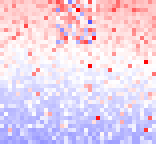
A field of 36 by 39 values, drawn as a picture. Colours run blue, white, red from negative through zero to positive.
On average the colour sits 50% of the way up the scale. There are no regular stripes. An odd patch, rougher than its surroundings, sits in the top middle. Values rise toward the top.
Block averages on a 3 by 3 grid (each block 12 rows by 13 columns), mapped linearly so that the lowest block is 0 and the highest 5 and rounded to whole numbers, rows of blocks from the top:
4 4 5 | 2 2 3 | 0 0 1
